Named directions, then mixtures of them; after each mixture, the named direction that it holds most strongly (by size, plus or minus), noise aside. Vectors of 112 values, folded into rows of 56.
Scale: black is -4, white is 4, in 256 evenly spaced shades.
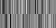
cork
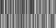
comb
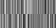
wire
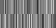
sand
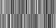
cork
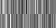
cork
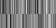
cork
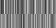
comb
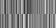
wire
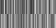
comb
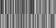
comb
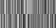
wire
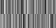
wire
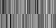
cork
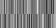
sand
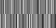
sand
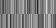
sand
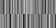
wire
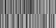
wire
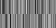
cork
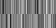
cork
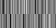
cork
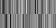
cork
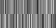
sand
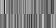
sand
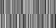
wire
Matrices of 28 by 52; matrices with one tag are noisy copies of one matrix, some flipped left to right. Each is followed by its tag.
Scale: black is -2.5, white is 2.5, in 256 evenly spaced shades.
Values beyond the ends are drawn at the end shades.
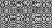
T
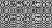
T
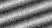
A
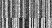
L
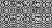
T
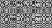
T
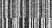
L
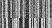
L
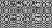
T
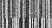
L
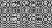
T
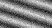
A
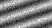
A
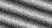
A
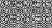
T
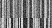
L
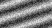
A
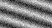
A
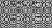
T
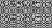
T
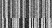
L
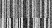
L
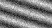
A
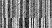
L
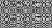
T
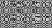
T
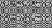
T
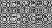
T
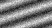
A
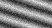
A
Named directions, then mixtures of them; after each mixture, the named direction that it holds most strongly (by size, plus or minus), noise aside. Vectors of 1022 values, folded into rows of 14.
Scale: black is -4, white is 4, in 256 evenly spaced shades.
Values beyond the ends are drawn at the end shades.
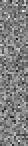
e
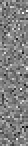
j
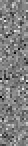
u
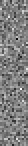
e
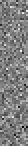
j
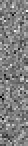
u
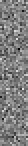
e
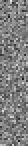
e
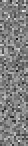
e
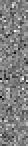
u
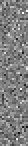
j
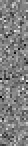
u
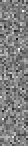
e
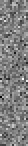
u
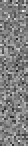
e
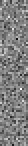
e
